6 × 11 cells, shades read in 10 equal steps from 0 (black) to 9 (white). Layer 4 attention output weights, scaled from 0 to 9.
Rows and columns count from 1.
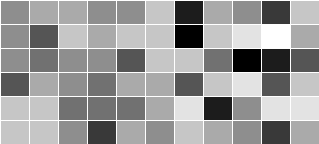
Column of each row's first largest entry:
6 10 6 9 7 1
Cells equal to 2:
3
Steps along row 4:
up down down up same down up up down up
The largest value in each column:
7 7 7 6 7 7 8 7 8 9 8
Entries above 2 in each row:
9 10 9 11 10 9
